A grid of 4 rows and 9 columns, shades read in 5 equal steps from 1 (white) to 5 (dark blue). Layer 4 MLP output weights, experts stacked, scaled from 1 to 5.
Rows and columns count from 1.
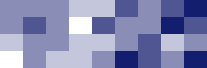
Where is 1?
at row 2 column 4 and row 4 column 1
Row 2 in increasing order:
1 3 3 3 3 4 4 4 5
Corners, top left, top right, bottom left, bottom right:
3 5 1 5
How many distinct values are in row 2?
4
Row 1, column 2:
3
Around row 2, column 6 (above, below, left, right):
4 3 4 3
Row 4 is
1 3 2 2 3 5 4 3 5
